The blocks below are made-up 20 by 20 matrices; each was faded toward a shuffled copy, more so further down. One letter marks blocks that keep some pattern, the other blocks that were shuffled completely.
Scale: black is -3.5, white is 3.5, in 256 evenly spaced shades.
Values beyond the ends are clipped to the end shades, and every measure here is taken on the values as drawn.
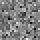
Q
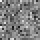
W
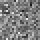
Q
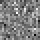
Q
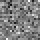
Q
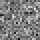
Q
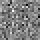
W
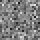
Q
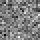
Q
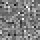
Q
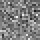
Q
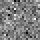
W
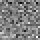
W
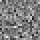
W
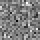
Q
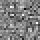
W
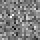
Q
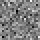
Q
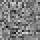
W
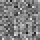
W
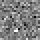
Q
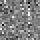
W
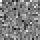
Q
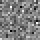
Q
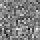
W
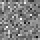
Q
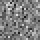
Q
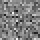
W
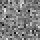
Q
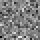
Q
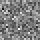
Q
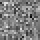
W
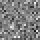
W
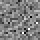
Q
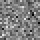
Q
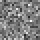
Q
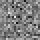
W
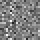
W
